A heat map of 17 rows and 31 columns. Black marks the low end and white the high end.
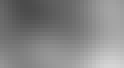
Slope: up to the bottom right. Mirror symmetry: none. Odd rows or columns: none. Ninth with the highest average: bottom right.
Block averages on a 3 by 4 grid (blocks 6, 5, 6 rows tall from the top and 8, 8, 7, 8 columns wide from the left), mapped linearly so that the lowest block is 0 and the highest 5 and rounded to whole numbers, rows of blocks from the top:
0 0 1 3 / 1 1 2 4 / 2 3 3 5
